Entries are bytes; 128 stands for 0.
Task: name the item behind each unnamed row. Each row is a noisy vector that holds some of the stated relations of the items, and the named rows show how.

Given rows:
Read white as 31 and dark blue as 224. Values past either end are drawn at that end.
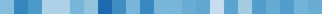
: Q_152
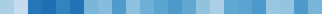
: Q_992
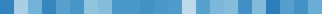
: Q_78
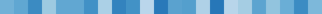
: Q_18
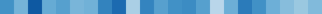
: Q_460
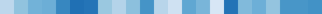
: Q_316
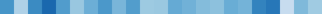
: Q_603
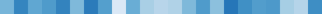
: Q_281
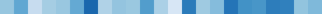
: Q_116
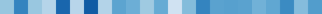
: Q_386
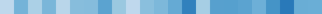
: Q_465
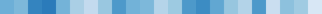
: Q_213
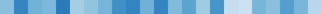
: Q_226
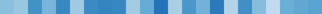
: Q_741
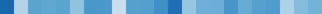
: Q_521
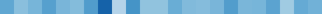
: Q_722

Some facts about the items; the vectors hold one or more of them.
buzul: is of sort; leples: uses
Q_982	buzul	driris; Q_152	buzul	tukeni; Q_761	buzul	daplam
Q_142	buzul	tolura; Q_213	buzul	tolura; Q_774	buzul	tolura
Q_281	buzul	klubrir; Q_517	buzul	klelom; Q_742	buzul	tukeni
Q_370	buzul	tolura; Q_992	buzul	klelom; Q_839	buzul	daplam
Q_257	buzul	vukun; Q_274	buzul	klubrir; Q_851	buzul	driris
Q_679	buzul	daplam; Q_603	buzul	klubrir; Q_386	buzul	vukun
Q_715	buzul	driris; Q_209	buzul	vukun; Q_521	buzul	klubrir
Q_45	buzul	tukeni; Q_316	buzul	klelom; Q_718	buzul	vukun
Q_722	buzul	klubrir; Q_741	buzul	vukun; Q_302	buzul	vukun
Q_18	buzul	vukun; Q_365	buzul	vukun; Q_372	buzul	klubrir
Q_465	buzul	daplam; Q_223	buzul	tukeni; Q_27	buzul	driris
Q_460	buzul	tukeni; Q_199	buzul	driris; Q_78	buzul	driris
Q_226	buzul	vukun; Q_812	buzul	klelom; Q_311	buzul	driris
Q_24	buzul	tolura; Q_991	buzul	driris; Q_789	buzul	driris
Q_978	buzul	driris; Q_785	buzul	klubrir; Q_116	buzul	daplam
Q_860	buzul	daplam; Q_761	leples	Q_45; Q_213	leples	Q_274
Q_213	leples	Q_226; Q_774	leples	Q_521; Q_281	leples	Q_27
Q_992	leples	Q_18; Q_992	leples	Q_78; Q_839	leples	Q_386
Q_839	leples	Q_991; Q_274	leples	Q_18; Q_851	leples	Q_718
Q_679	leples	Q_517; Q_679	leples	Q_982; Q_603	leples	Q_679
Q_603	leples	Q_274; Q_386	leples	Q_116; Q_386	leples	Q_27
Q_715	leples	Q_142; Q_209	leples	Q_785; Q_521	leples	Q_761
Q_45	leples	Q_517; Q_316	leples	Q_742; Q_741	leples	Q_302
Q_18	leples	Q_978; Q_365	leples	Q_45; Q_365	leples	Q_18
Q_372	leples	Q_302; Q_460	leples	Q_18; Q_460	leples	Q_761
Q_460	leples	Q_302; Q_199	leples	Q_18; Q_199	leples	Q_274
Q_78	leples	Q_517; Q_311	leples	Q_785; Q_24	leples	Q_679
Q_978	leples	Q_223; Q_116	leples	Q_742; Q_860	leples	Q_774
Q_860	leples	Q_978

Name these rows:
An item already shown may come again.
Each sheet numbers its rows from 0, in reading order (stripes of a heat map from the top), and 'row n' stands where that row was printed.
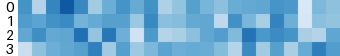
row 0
Q_603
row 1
Q_274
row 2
Q_281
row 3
Q_812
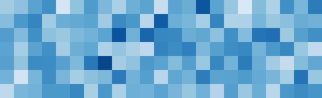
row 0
Q_142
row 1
Q_18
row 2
Q_45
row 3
Q_860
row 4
Q_372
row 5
Q_24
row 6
Q_812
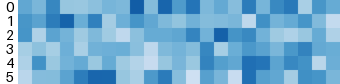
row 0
Q_45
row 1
Q_199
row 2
Q_774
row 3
Q_465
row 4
Q_839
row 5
Q_316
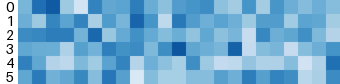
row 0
Q_223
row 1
Q_365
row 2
Q_199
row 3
Q_302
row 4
Q_785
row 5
Q_281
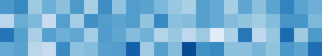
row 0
Q_789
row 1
Q_257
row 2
Q_311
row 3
Q_718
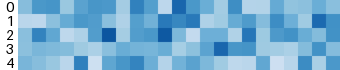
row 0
Q_18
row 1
Q_517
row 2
Q_742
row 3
Q_370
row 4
Q_209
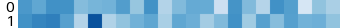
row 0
Q_274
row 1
Q_978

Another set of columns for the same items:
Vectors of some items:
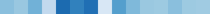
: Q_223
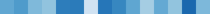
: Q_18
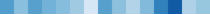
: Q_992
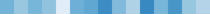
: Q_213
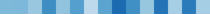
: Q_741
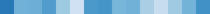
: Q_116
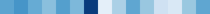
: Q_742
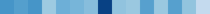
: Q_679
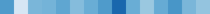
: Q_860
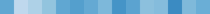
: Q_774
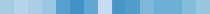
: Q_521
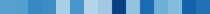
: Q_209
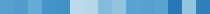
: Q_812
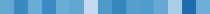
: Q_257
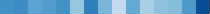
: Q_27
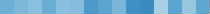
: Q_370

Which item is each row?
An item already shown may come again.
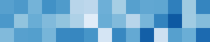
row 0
Q_812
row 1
Q_992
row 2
Q_785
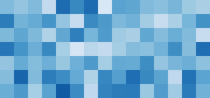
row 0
Q_223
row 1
Q_116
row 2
Q_274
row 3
Q_316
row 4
Q_722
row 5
Q_718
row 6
Q_302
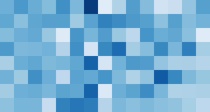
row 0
Q_742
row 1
Q_465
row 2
Q_603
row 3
Q_365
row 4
Q_152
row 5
Q_199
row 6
Q_152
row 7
Q_45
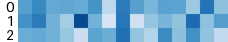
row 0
Q_226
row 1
Q_517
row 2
Q_24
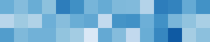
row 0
Q_978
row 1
Q_372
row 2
Q_992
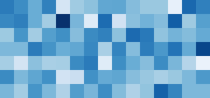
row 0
Q_386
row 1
Q_517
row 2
Q_142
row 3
Q_311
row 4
Q_460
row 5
Q_839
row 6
Q_199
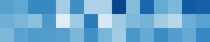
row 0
Q_209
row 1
Q_281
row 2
Q_789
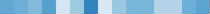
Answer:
Q_281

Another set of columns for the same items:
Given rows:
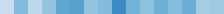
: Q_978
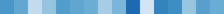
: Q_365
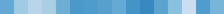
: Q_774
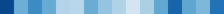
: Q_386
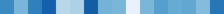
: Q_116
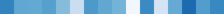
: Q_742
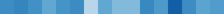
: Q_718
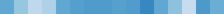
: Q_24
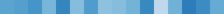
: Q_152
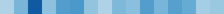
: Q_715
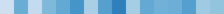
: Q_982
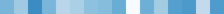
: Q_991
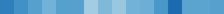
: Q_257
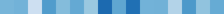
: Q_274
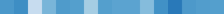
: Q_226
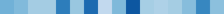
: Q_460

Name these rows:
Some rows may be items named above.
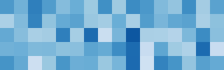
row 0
Q_722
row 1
Q_789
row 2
Q_460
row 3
Q_992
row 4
Q_365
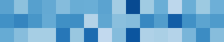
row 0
Q_372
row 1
Q_718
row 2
Q_460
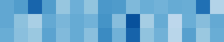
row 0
Q_812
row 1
Q_603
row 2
Q_521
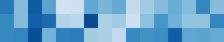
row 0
Q_316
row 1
Q_839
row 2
Q_209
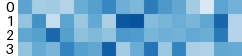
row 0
Q_213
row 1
Q_517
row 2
Q_812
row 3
Q_860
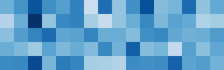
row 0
Q_785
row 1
Q_311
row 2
Q_465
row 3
Q_521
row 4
Q_209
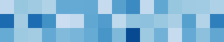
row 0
Q_199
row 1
Q_281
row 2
Q_603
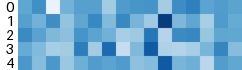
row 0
Q_18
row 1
Q_142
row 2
Q_741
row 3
Q_460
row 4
Q_370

